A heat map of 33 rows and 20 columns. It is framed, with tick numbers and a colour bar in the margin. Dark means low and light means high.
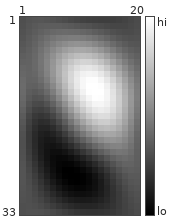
No regular stripes run through it. The bottom middle is the ninth with the lowest average. The centre is the roughest part. There are no lone odd cells.
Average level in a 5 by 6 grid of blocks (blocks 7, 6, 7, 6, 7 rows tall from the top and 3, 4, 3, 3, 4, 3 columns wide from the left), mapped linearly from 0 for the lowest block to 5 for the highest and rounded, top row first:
2 2 2 2 2 1 / 2 3 4 5 4 3 / 1 1 3 4 4 3 / 1 0 0 1 2 2 / 1 1 0 0 1 1
